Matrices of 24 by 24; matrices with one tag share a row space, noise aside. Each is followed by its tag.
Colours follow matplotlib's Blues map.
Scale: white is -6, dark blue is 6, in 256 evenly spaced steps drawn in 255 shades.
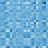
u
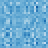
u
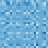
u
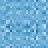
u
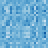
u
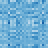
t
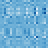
u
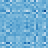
u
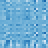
u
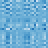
u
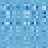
u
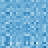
u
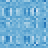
u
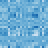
t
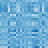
t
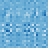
u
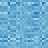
t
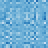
u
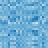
t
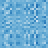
u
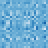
u
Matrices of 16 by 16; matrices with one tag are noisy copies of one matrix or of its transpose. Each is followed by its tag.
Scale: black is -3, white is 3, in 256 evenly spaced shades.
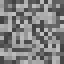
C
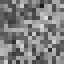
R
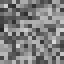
R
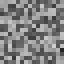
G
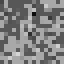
R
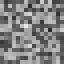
C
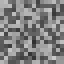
G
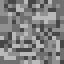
C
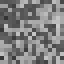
R
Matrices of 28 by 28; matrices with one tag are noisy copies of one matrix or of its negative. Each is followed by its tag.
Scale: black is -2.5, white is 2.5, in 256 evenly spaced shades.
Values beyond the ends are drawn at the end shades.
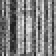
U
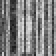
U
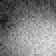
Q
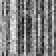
U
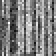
U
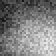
Q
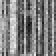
U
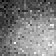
Q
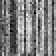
U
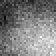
Q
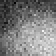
Q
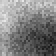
Q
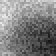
Q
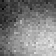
Q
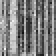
U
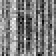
U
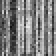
U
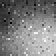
Q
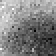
Q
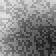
Q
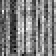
U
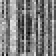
U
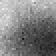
Q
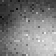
Q
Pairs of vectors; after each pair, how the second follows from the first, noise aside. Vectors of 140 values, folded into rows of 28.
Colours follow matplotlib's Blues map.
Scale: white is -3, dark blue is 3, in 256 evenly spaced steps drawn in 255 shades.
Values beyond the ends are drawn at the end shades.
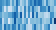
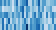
shuffled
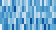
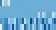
partly zeroed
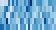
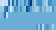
partly zeroed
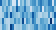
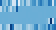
partly zeroed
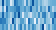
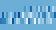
partly zeroed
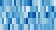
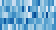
sign-scrambled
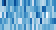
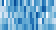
sign-scrambled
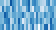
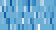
partly zeroed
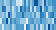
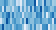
sign-scrambled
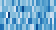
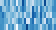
shuffled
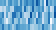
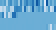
partly zeroed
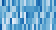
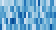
sign-scrambled
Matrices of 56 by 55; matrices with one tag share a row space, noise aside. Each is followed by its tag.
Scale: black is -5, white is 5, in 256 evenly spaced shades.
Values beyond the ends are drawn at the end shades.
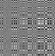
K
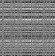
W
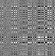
K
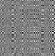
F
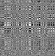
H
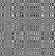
F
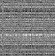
W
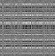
W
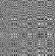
K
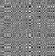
H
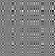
F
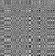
H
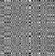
H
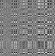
K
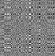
H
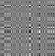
H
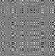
F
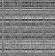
W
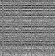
W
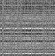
W
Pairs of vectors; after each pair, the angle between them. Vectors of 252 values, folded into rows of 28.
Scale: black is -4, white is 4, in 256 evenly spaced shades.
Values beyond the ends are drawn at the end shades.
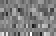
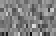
nearly opposite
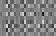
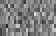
partly opposed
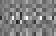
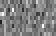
orthogonal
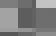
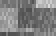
nearly parallel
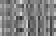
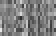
nearly parallel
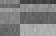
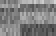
nearly opposite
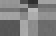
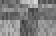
nearly opposite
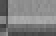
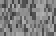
orthogonal
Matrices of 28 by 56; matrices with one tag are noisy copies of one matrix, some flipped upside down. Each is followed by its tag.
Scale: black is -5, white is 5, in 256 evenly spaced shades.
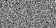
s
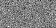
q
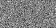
q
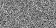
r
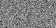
s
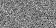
r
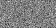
q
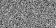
s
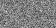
r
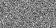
r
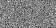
q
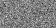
r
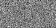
q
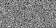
q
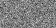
r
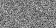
r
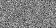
q
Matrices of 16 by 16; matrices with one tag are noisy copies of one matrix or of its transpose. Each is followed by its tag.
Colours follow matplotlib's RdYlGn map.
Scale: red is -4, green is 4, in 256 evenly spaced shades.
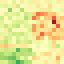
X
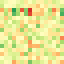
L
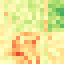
X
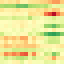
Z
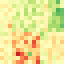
X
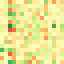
L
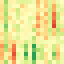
Z
